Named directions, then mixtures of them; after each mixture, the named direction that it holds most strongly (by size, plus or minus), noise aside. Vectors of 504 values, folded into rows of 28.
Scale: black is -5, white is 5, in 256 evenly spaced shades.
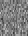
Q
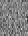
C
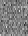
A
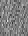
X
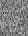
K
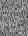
K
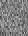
K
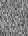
K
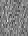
X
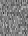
K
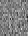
C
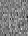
K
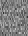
K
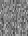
Q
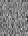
C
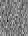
X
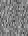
X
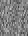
X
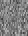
Q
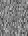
Q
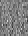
C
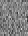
C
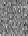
A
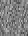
X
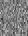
Q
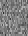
K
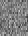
C
